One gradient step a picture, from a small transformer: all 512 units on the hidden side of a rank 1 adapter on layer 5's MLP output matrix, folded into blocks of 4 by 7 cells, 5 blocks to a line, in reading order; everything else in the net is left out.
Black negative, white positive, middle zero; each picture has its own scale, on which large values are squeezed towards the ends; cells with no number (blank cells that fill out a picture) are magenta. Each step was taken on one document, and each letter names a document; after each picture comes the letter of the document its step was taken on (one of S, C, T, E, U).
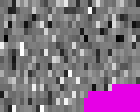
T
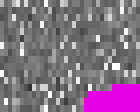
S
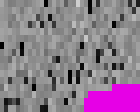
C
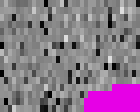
S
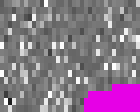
S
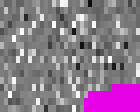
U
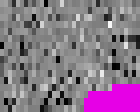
S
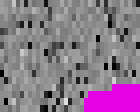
S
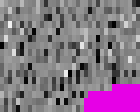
C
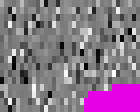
T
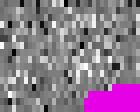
C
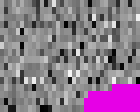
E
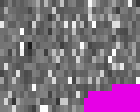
E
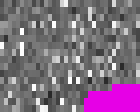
E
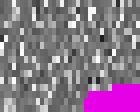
T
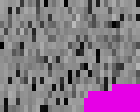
C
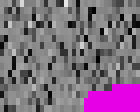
T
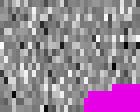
S
